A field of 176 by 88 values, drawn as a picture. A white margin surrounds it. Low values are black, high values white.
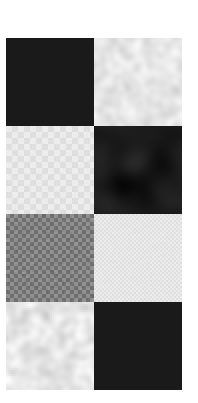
It is made of 4 by 2 panels. Panel 1,1: very low, flat. Panel 1,2: very high, blotchy, faint in contrast. Panel 2,1: very high, checkered, faint in contrast. Panel 2,2: very low, smooth, faint in contrast. Panel 3,1: middling, checkered. Panel 3,2: very high, checkered, faint in contrast. Panel 4,1: very high, blotchy, faint in contrast. Panel 4,2: very low, flat.
